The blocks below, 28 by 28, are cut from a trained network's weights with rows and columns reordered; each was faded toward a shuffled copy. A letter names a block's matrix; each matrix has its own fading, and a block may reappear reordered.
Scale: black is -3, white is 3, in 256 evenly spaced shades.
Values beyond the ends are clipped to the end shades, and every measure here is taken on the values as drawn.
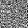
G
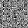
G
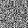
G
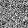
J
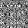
G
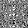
G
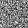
J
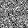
J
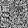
G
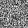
J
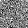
J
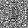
G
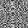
G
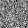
J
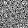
J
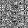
G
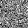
J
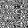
G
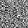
G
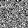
J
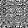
G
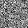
J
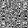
G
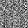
G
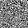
J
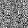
G
